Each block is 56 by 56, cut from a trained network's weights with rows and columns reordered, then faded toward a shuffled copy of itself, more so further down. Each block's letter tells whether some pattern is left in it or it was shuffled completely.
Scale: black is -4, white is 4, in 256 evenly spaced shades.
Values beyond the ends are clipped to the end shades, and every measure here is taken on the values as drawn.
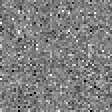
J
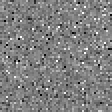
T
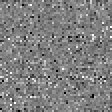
J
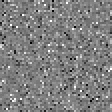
T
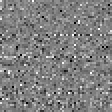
J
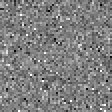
T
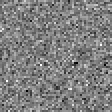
T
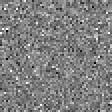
T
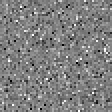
T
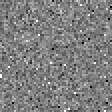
T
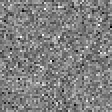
T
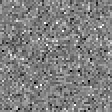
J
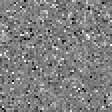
T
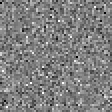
J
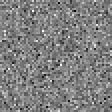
T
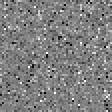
T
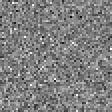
T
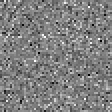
T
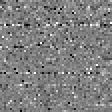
J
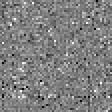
J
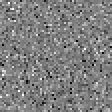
T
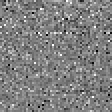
J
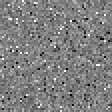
T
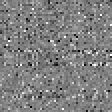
J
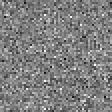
J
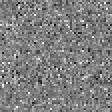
J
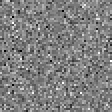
J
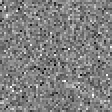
T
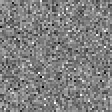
T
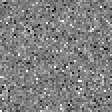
T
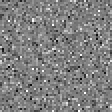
T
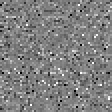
J
